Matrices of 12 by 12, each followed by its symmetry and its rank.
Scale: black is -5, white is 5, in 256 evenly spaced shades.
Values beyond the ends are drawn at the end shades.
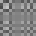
symmetric, rank one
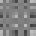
symmetric, rank one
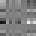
neither, rank one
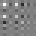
symmetric, rank one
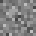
symmetric, full rank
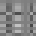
neither, rank one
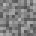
symmetric, full rank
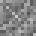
symmetric, full rank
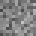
neither, full rank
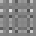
symmetric, rank one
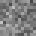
neither, full rank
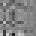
neither, rank two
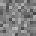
neither, full rank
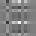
neither, rank one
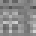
neither, rank two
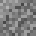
symmetric, full rank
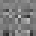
neither, rank two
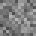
neither, full rank
